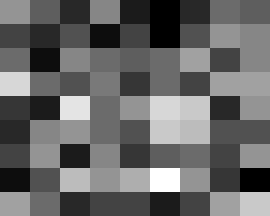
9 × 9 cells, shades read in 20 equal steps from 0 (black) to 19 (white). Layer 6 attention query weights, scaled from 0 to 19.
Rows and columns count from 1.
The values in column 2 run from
1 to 11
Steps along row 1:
down down up down down up up down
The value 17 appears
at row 5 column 3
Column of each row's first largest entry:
1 8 7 1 3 6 2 6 9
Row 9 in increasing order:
2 3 5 5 5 8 12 12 15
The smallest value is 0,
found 3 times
